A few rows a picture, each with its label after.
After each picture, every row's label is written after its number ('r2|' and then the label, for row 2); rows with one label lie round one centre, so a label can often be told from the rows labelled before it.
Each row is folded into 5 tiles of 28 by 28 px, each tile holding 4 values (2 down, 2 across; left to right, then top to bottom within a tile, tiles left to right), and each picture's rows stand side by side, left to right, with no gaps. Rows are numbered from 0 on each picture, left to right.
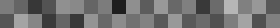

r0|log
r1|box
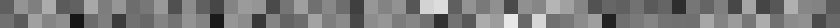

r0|box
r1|box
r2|box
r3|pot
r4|log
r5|box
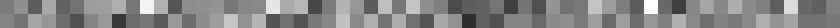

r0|box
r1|pot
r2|pot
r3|log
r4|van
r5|van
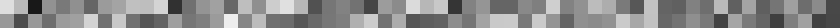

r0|pot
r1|pot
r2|pot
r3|pot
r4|van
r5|box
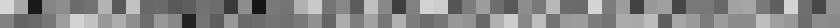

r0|pot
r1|log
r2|van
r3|pot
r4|van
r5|van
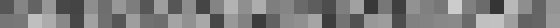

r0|box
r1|box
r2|log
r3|van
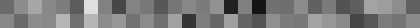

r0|van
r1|log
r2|box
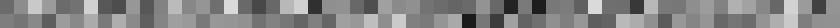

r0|van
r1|van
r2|pot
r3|log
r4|van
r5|van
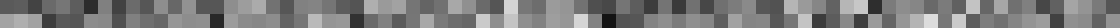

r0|log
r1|box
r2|box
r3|van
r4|log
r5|box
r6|pot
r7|box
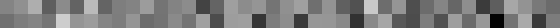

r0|van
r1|box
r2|box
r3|box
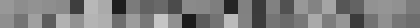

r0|van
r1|log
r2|box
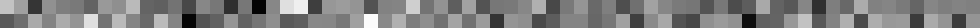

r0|pot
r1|log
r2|pot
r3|box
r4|box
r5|log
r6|box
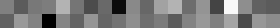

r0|log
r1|van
